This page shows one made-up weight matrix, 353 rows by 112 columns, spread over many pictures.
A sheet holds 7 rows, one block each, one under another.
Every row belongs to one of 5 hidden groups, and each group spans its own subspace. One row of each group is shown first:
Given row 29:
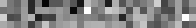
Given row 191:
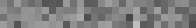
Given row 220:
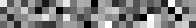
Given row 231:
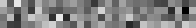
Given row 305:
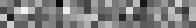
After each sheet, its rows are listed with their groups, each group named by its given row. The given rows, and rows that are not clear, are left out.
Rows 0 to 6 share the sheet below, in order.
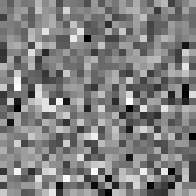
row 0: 220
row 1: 29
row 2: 231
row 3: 231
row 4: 191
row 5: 191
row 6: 220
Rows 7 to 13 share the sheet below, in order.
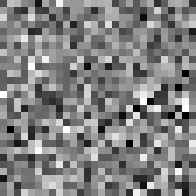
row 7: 220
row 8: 305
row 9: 29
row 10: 231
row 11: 305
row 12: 220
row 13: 231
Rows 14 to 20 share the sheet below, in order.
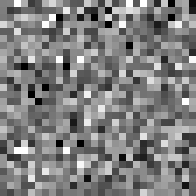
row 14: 220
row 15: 191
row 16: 305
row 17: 29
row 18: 29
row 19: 305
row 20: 29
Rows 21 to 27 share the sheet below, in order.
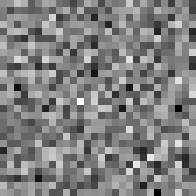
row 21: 220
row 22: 220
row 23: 220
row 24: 220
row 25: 191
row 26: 231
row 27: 220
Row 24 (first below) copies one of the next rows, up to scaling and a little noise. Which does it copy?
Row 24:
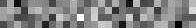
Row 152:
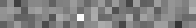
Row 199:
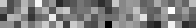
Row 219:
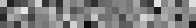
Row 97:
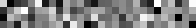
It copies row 152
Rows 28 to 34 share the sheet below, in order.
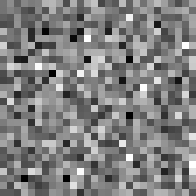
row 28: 191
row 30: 220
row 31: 305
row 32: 29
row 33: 191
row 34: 305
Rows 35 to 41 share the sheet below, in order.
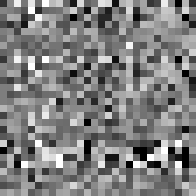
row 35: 29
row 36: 191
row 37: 29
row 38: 220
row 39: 29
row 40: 231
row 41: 29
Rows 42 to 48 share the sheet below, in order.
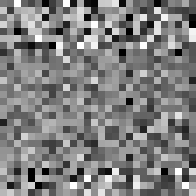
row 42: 191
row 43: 220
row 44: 191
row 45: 191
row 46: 231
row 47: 191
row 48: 29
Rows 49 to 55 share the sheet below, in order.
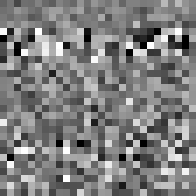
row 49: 231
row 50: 231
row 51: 220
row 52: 191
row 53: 231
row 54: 305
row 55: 305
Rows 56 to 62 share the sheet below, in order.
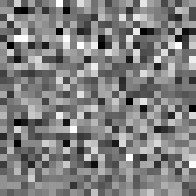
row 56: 305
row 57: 305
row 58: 220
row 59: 191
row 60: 305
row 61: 191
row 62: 29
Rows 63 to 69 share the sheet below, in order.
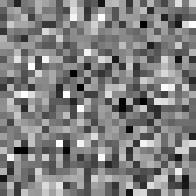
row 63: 29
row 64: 220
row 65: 29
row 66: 305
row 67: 191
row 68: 305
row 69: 231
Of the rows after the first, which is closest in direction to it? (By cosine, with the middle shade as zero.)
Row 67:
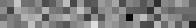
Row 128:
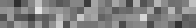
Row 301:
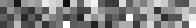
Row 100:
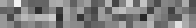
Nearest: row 100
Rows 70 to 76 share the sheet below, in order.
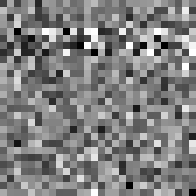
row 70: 231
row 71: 191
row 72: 231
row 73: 231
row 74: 29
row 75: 220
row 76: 191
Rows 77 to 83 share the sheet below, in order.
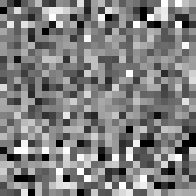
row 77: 231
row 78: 29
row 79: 191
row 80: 29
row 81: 191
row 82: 305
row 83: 305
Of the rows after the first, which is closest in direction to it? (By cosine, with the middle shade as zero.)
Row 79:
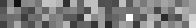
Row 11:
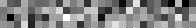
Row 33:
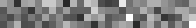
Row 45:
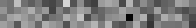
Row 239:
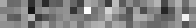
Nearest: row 33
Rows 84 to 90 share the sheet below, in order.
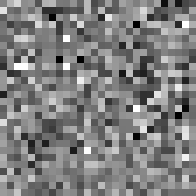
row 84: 231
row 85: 305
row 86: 305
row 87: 231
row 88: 231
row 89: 29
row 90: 231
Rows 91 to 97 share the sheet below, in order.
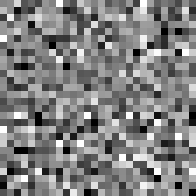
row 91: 305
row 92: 231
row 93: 305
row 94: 220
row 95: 220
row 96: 305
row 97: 220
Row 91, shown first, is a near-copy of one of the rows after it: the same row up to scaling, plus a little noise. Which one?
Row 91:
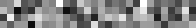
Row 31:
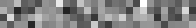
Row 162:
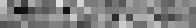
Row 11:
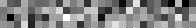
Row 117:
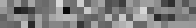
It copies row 31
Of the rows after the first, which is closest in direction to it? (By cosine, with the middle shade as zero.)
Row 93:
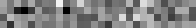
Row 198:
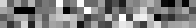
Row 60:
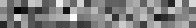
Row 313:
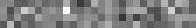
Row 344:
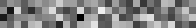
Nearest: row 198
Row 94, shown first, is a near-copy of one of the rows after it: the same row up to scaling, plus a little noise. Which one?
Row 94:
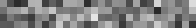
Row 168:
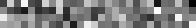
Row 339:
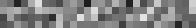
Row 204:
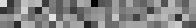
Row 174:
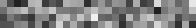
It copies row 174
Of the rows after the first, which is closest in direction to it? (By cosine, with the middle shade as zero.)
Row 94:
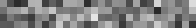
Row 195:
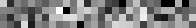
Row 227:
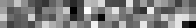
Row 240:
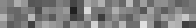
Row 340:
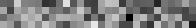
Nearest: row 195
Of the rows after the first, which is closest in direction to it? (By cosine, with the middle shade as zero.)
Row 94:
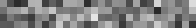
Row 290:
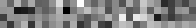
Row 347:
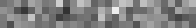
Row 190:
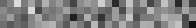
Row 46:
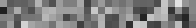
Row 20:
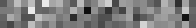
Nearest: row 46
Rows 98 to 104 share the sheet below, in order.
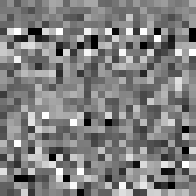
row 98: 191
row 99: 220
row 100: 220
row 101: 231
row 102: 29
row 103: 231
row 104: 305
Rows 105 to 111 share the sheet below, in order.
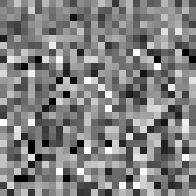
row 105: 29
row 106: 231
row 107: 220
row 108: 220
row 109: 231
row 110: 29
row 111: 305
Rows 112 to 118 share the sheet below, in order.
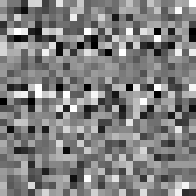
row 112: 305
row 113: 220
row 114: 220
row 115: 220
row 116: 305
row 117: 305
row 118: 29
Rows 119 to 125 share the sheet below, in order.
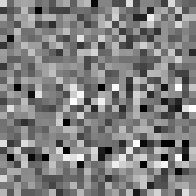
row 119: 220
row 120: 191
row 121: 231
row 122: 29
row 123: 305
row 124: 305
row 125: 231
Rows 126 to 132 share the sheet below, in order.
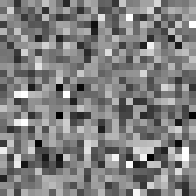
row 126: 191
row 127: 220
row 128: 220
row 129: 305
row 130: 305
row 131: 231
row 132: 231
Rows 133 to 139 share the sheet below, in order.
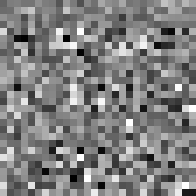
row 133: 305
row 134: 305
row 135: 191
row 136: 29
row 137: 231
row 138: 191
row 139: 29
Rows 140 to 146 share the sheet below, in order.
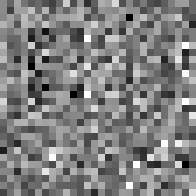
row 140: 191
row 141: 29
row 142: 29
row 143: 29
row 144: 220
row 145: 231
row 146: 191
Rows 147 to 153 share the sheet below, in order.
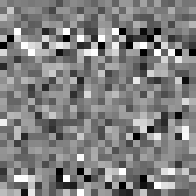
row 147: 191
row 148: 191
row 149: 231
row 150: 29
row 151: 231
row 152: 220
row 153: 305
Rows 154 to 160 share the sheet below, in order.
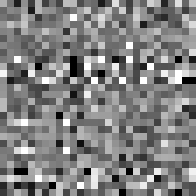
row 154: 29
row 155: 191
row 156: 29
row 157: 29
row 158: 305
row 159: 305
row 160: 220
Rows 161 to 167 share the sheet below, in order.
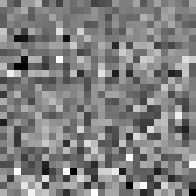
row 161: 220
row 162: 305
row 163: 305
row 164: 231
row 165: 231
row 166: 191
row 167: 191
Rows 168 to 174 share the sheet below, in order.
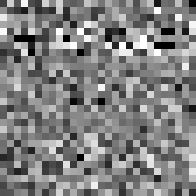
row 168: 220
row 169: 305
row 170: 231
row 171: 29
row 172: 220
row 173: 191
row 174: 220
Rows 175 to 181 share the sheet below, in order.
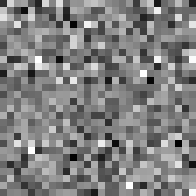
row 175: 220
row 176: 29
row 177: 220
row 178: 231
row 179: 220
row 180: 29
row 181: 191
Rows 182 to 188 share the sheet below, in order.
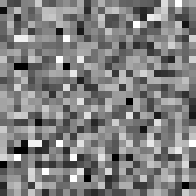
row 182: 231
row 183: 305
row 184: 305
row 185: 191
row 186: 220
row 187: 305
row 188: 29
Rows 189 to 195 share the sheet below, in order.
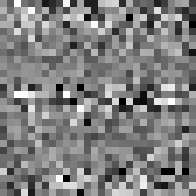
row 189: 191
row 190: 29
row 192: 305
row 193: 29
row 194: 231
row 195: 305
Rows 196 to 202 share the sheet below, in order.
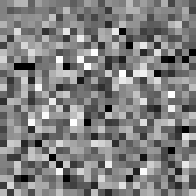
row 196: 220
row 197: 191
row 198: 305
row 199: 220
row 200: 29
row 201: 220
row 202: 305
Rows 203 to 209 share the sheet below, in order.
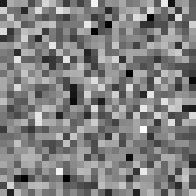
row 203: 220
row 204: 220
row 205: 191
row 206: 29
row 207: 220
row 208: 191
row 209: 305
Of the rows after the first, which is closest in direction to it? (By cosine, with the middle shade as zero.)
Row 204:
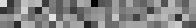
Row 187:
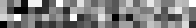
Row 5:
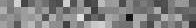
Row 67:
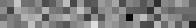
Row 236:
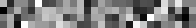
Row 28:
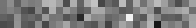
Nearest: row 236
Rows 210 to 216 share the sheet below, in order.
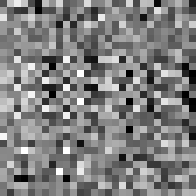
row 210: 220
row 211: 220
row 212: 191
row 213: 191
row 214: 191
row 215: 305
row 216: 305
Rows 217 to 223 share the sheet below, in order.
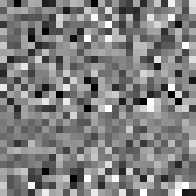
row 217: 220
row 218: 29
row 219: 220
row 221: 191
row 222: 220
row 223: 29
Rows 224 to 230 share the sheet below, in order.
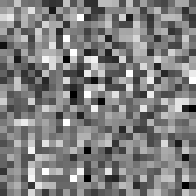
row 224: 191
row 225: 220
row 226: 191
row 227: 29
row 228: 305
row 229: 29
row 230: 29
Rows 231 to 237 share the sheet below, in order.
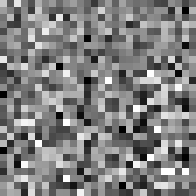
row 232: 29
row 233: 220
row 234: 231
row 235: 305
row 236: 231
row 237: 305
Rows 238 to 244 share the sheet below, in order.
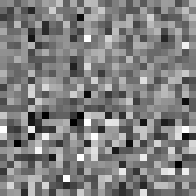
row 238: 191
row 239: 29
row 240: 29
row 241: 29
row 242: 29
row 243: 220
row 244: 305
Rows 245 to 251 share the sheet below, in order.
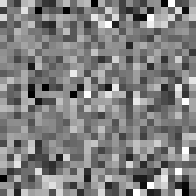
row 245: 220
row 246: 191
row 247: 29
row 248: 29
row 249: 29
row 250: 231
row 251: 231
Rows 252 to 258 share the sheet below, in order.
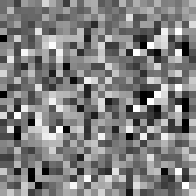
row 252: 191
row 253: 231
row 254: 220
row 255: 231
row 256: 231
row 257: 191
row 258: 29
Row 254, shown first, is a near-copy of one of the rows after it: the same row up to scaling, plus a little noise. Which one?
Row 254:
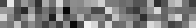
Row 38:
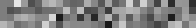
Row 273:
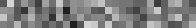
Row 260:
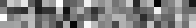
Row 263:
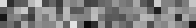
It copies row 273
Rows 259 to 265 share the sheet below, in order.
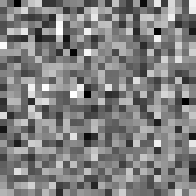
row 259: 220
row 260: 220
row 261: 231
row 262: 29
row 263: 220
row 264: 220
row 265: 220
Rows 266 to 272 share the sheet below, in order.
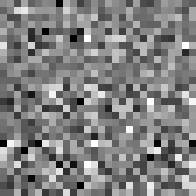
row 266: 305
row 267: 29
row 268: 220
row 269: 191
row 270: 191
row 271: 220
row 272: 191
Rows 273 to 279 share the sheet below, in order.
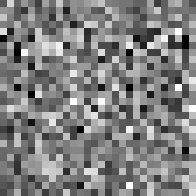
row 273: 220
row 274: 231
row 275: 29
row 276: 29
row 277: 191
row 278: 231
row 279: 191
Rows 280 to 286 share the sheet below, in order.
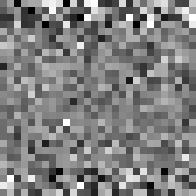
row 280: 191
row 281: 191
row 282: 231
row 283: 29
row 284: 231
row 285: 29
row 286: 191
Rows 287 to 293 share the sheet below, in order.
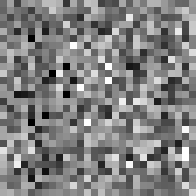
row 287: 191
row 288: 29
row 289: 220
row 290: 305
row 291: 29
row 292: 231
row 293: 29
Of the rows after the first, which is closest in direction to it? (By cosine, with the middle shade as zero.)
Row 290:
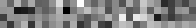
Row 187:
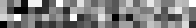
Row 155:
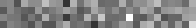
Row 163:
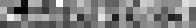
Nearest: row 163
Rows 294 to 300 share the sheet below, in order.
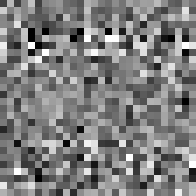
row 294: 231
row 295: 29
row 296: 220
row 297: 231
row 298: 191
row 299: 191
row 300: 220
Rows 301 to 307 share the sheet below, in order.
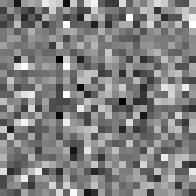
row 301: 191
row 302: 220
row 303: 305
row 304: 305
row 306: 29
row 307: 220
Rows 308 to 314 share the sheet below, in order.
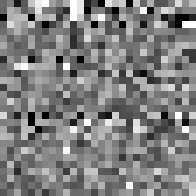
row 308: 29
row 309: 29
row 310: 305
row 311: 305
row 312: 29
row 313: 305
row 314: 191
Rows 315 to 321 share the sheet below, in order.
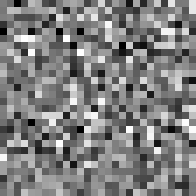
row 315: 220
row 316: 305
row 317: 29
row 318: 29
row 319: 191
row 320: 220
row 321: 231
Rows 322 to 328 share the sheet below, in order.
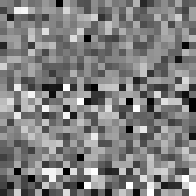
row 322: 305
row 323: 29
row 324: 231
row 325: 191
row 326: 191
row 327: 191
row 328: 191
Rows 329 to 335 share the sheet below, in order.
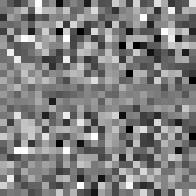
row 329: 220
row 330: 305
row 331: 191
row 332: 231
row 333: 191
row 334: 305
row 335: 191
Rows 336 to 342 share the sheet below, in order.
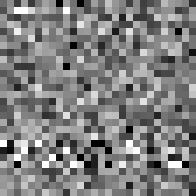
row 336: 305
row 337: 29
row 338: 305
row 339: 220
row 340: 191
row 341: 220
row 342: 191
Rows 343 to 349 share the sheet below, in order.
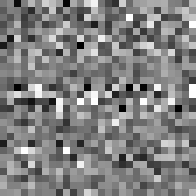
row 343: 191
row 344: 191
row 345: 29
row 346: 220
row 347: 305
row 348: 305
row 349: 220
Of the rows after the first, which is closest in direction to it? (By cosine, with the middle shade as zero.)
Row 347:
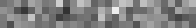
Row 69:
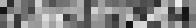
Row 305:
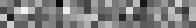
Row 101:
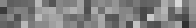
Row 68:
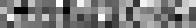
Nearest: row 68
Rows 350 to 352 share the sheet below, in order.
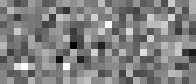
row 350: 220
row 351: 29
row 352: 305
